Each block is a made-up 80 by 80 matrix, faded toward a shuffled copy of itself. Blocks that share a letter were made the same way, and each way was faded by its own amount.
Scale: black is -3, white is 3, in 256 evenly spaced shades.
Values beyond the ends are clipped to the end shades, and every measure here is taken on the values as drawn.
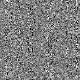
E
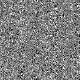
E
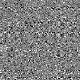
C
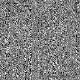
E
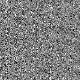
E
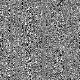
E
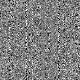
E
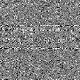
C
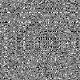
C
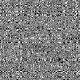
C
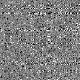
C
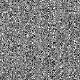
E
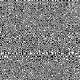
C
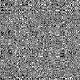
C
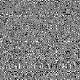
C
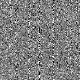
E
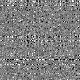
C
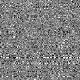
C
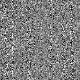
E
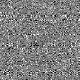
C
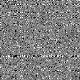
C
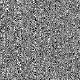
E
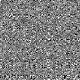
C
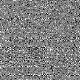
C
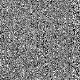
E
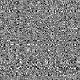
C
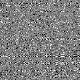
C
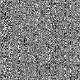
E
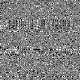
C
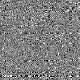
C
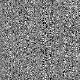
E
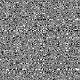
C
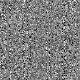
E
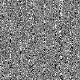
E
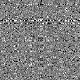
C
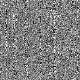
E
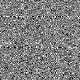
C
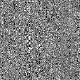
E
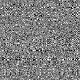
C
